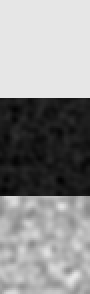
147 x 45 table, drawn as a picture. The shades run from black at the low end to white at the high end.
It is made of 3 by 1 panels. Panel 1,1: very high, flat. Panel 2,1: very low, blotchy, faint in contrast. Panel 3,1: high, blotchy.
